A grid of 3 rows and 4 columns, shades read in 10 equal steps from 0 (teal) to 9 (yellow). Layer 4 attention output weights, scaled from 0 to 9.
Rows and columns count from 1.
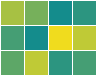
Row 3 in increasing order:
1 2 3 7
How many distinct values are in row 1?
4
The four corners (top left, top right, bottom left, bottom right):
6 1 3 2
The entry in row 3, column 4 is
2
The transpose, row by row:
6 2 3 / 4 0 7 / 0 9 1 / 1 7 2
